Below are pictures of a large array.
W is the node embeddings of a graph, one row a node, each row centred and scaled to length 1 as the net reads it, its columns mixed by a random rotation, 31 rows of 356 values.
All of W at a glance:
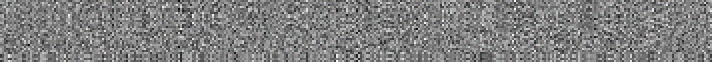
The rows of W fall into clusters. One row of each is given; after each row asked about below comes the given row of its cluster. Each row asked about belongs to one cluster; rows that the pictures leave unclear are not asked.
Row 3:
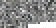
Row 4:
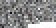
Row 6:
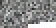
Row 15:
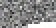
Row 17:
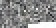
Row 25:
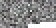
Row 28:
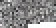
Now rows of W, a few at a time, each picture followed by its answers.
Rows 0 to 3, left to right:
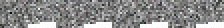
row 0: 4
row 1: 15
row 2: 6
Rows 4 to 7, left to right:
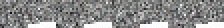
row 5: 4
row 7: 25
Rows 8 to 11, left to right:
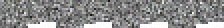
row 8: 25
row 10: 17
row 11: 25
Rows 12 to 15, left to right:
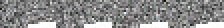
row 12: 6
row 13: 4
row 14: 3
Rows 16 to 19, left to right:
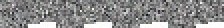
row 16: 28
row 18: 3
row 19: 25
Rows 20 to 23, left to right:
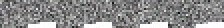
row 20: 17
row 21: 17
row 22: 6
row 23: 4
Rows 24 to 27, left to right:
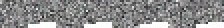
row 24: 17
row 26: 15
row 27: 28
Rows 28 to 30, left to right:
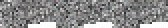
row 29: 15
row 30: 28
